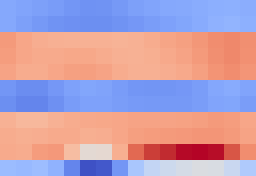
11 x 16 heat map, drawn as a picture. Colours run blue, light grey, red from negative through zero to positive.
The bottom right is the ninth with the highest average. A horizontal seam about 80% of the way down splits the table, and the top part is calmer. Stripes running across repeat 2 times from top to bottom. The values fall into two levels.
